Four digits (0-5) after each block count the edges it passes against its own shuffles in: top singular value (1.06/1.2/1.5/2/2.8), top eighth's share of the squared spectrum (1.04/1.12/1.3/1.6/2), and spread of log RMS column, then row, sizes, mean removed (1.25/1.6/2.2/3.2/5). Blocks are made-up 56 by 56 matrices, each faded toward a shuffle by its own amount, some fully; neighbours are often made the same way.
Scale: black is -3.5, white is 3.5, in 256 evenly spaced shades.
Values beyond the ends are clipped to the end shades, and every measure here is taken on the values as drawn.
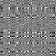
5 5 3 3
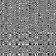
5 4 3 3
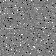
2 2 0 1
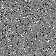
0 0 0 0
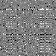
4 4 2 2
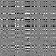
5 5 3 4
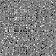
3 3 1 0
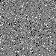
1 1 0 0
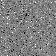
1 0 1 0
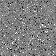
0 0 0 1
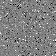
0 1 0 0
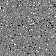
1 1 0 1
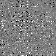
2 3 2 2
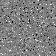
0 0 0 0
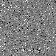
1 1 0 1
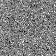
0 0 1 0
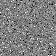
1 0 0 0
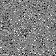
2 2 1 1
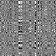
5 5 3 3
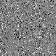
3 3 1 0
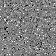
3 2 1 1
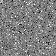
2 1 0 0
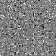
3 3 1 1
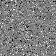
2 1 0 0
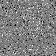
2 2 0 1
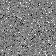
2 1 0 0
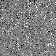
2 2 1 1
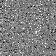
2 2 0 0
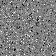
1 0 0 0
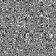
3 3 1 1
